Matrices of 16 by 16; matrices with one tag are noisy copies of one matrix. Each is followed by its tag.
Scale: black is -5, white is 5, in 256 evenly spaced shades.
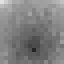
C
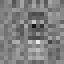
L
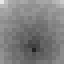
C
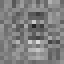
L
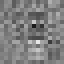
L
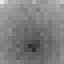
C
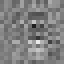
L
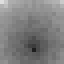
C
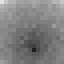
C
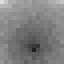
C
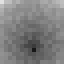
C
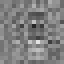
L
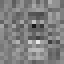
L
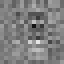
L
